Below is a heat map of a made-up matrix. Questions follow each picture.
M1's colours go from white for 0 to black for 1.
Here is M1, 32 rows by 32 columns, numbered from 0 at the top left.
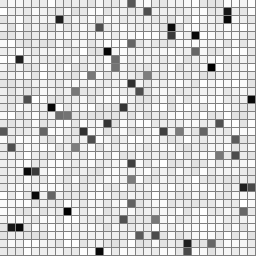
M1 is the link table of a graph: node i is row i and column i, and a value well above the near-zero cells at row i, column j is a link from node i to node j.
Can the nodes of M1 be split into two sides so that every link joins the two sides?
no
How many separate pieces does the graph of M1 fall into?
2
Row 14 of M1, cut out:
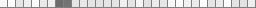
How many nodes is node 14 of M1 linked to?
2
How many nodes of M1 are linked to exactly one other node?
6
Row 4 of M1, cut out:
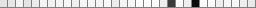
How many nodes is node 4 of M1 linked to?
2
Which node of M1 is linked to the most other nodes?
node 16
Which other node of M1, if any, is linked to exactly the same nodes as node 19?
none
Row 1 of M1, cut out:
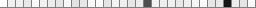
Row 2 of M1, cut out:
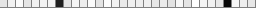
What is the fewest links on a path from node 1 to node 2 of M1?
2
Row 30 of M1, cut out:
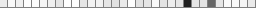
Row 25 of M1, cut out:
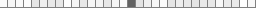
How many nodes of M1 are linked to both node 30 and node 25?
0
